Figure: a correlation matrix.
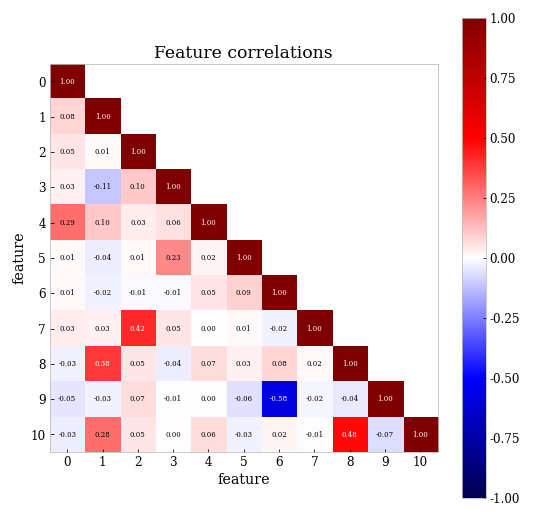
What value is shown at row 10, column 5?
-0.03
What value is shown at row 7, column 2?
0.42
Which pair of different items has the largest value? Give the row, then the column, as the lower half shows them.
10, 8
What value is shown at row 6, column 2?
-0.01
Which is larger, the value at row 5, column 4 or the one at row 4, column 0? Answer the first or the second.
the second
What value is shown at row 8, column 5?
0.03
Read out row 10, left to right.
-0.03 0.28 0.05 0.00 0.06 -0.03 0.02 -0.01 0.48 -0.07 1.00
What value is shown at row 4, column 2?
0.03
